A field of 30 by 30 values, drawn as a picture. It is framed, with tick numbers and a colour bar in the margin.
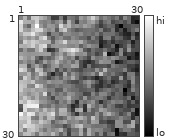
Ninth with the highest average: bottom left. Slope: up to the left. Ninth with the lowest average: top right. Odd rows or columns: none.
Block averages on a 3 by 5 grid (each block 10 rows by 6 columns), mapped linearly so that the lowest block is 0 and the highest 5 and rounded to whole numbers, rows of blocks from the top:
53310
42210
53221
